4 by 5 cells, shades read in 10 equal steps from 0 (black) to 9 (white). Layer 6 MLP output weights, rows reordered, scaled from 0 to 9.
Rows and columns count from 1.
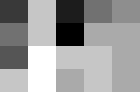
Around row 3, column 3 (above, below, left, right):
0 6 9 7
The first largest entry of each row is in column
2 2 2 2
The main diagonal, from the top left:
2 7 7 7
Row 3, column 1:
3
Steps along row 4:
up down up down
